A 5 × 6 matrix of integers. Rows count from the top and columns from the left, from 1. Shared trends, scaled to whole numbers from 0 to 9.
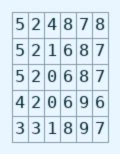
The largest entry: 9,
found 2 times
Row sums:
34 29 28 27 31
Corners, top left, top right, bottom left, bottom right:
5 8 3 7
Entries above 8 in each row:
0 0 0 1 1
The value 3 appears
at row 5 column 1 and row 5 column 2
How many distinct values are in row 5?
5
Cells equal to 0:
2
